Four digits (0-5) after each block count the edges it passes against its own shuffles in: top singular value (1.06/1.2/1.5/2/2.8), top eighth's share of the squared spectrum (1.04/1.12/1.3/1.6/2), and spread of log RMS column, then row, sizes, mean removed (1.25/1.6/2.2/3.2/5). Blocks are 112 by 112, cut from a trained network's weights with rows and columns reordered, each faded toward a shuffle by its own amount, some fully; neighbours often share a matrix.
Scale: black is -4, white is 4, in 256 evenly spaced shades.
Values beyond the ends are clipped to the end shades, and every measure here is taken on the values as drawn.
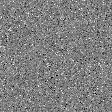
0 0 0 0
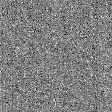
2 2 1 1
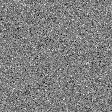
1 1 0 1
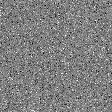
0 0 0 0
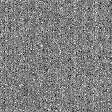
3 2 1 1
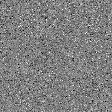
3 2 1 1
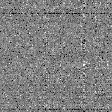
3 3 2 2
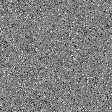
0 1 0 0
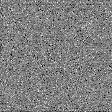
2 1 0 1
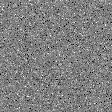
0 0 0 0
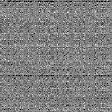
4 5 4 2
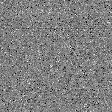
1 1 0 0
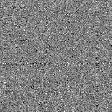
3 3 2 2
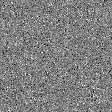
2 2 0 0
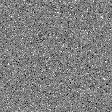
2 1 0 0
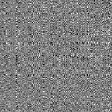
4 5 4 3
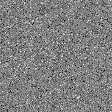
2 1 0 0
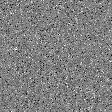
0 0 0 0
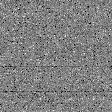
2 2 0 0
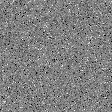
0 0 0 0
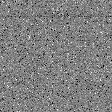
1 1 0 0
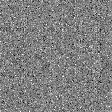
2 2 0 0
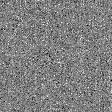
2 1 0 0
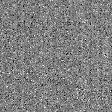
2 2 0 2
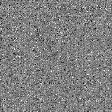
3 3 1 2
